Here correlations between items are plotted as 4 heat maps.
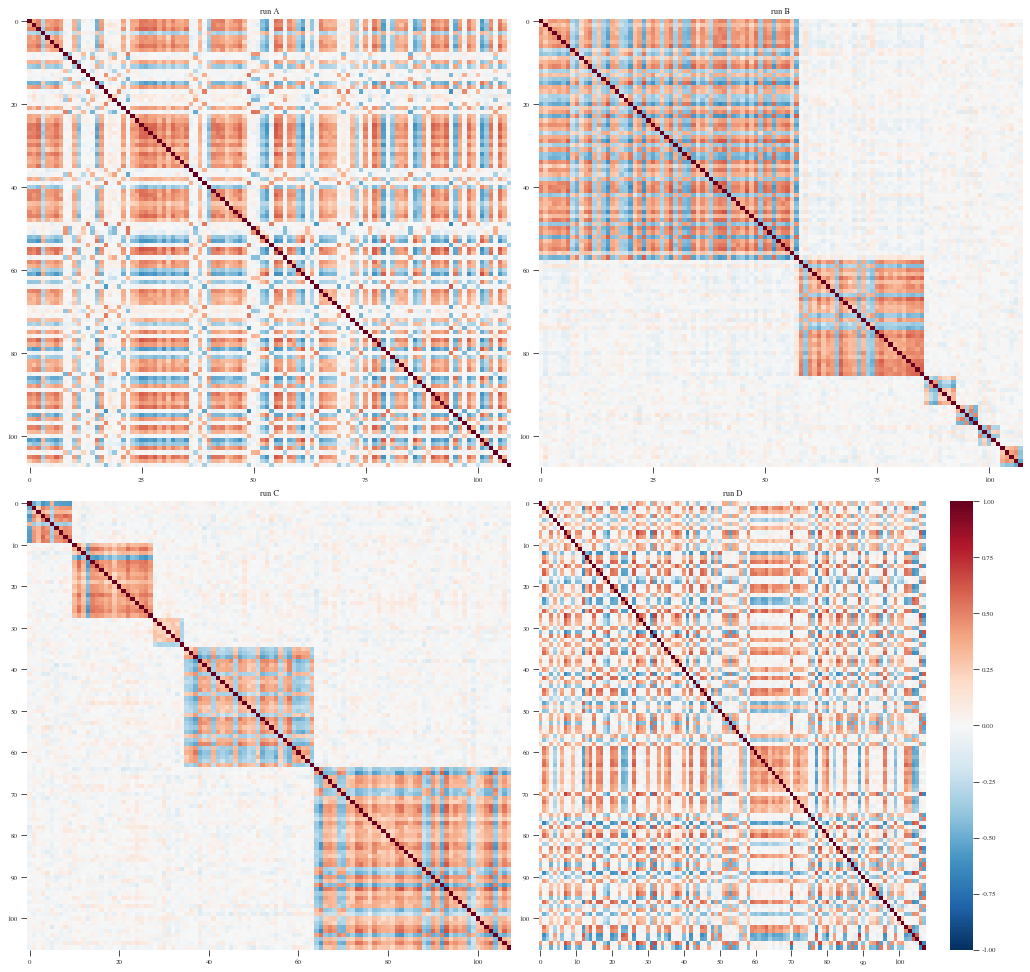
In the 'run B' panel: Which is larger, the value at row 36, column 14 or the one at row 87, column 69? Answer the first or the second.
the second
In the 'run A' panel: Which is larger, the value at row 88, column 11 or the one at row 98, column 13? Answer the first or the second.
the second
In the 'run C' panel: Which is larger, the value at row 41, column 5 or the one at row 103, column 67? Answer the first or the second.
the second
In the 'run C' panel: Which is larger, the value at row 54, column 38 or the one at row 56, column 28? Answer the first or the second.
the first
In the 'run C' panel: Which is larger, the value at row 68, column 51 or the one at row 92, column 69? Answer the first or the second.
the second
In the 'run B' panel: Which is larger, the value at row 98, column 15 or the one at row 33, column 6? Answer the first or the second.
the first
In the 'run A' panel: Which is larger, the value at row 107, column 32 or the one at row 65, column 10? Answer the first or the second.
the second
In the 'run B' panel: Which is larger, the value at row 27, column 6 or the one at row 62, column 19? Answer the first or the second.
the second
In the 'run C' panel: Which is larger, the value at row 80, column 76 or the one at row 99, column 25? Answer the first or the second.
the first
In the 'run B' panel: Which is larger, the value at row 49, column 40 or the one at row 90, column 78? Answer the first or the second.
the second
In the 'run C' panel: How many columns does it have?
108
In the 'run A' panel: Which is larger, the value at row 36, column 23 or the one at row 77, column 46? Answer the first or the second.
the second
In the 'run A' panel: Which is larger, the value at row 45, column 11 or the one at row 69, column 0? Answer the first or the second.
the second
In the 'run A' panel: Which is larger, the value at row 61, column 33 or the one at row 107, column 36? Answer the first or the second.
the second
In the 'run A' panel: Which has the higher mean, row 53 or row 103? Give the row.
103
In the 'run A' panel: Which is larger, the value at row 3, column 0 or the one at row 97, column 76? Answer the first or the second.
the second
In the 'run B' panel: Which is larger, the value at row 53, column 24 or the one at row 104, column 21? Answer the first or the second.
the first
